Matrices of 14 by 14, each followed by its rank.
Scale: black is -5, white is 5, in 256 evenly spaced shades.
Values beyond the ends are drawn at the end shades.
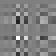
one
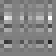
one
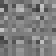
two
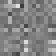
three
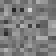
three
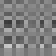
one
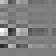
one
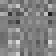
two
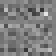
three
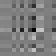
one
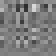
two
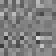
three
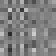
two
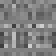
two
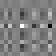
one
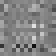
three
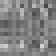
two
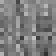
three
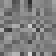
two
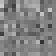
three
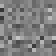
three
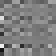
two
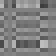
one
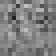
three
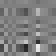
one
